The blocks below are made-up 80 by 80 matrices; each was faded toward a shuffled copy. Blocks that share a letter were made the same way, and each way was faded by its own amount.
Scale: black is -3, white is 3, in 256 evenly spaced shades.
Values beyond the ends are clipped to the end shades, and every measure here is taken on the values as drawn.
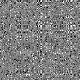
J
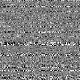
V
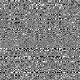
V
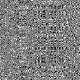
J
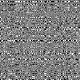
V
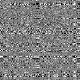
V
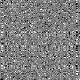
J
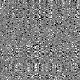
J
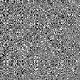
J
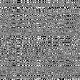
V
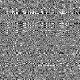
V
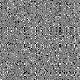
J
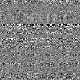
V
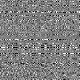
V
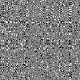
J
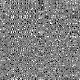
J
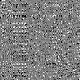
J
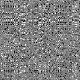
J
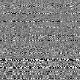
V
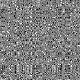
J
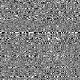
V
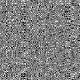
J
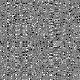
J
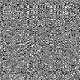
J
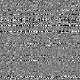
V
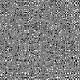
J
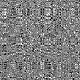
J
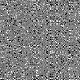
J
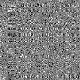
J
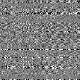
V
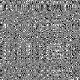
J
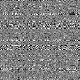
V
